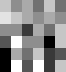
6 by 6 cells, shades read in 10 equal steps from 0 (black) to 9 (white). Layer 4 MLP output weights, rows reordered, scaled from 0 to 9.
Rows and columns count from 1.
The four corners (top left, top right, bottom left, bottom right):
7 4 0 7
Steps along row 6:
up down up down up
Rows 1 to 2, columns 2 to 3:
5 6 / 7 6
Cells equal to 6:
5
